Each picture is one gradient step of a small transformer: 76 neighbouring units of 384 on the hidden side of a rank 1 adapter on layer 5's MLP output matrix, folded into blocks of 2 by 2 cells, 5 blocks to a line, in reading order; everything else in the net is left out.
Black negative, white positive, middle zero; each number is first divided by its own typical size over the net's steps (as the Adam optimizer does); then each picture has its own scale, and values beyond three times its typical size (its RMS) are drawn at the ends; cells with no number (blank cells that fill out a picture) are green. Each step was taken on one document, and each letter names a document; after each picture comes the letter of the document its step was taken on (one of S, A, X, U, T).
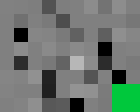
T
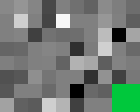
T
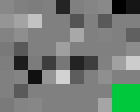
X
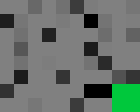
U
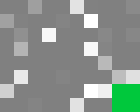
U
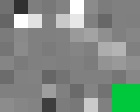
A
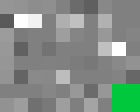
A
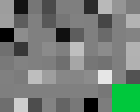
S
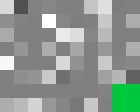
S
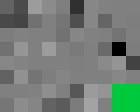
A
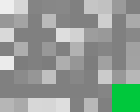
S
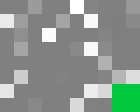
U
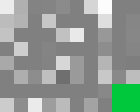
S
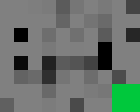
T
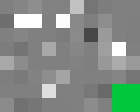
A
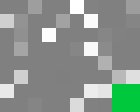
U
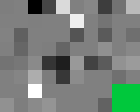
X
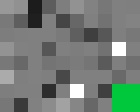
A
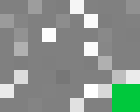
U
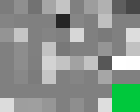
X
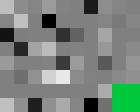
S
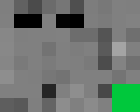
A
